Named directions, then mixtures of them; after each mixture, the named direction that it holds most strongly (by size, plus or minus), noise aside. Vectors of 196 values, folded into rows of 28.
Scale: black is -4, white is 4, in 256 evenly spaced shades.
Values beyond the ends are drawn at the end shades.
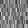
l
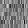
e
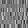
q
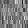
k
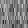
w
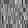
k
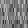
w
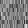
l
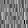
q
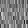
q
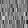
l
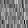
k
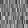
l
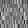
q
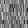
w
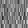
q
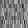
e
